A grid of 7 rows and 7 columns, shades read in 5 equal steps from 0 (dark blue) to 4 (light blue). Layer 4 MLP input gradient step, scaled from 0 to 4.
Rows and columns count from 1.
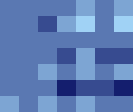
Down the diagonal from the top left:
2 2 2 1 3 1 2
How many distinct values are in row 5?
2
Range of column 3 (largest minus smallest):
2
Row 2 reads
2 2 1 3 4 2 4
